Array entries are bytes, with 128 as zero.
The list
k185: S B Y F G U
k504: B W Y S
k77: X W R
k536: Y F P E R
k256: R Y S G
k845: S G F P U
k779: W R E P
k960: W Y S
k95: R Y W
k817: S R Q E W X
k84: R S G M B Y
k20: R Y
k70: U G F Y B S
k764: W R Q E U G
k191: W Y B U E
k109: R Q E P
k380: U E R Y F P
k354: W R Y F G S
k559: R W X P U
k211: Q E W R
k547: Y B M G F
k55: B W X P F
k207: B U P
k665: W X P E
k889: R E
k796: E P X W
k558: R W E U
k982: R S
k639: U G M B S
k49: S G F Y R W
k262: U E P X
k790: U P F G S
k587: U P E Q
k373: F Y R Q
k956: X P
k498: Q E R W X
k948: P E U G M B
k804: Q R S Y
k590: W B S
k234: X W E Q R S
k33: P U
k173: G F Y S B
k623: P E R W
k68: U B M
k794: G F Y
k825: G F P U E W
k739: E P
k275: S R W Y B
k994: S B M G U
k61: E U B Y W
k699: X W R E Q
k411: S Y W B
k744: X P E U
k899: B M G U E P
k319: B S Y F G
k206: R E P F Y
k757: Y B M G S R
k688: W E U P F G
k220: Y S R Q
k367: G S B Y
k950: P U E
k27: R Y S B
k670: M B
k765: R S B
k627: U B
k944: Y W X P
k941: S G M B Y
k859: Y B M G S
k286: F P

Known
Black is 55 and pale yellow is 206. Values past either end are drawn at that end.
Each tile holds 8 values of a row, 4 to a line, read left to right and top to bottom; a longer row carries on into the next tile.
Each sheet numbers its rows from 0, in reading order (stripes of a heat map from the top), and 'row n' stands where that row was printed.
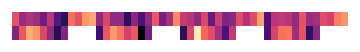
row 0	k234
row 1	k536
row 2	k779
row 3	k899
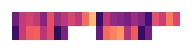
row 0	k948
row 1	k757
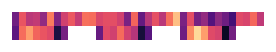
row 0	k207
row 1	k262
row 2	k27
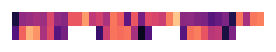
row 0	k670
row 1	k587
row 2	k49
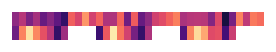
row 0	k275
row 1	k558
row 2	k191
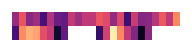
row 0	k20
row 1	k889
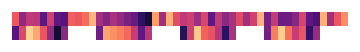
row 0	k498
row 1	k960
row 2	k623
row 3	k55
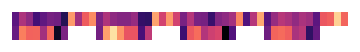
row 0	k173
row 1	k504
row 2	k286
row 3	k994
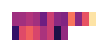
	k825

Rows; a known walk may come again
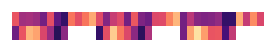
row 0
k699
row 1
k764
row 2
k504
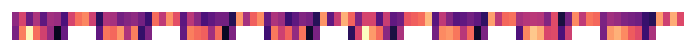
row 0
k765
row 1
k859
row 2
k173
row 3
k794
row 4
k211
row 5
k319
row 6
k191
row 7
k411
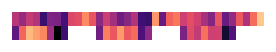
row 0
k804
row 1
k944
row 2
k744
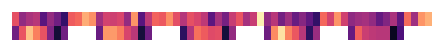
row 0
k817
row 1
k627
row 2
k739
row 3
k275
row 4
k845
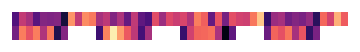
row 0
k367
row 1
k95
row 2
k587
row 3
k941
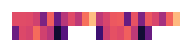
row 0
k262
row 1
k950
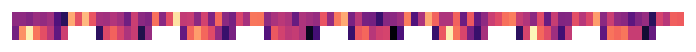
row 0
k590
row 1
k825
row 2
k559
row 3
k790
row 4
k286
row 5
k558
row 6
k779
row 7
k256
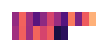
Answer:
k956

